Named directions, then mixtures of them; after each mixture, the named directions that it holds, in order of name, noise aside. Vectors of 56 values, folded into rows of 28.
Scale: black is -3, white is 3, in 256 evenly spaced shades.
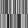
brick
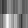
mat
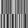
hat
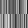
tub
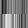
hat, mat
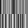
hat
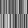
tub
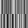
hat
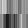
mat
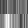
mat, tub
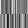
brick, hat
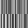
hat, tub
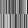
tub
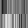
hat, mat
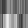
mat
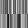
brick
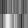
mat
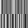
hat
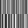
hat, tub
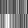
mat, tub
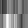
mat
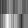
mat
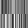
hat, mat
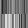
hat, mat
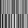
hat, tub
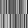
tub
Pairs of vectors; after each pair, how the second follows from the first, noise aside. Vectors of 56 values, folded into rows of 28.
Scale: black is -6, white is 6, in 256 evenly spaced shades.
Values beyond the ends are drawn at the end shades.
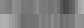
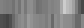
negated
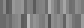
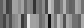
scaled up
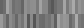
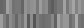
copied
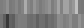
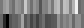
scaled up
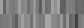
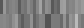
negated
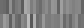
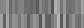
wrapped around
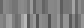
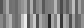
scaled up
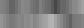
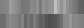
negated
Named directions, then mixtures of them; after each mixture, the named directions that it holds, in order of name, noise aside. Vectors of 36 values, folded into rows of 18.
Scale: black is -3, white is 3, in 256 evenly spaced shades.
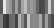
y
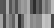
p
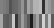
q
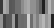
p, q, y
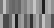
q, y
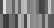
y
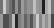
q, y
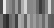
y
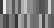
y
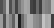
p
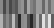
p, q, y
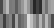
p, q, y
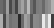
p, q
